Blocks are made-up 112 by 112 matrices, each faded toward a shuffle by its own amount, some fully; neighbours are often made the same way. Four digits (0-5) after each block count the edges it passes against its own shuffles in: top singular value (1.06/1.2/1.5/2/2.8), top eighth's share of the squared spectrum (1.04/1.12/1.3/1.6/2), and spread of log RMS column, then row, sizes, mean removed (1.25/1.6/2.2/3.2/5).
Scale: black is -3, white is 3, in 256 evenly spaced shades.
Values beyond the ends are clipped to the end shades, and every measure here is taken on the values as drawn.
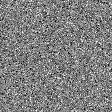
0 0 0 0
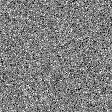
0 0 0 0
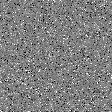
2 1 0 0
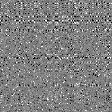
5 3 2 3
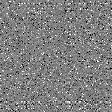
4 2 1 1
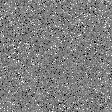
1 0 0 0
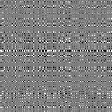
5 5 4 5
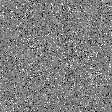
2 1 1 0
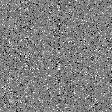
3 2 2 1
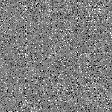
3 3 2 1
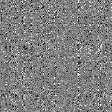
4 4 3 2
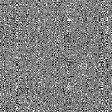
4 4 3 2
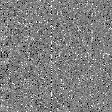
3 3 2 0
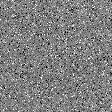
1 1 0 0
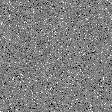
1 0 0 0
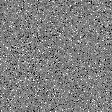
2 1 0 0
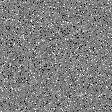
1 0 0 0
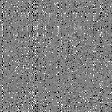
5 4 3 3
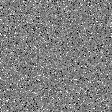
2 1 0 0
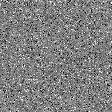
3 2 1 0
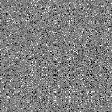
4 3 2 2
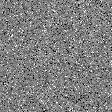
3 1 0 0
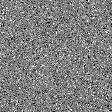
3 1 1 0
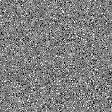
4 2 1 1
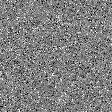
1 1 0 0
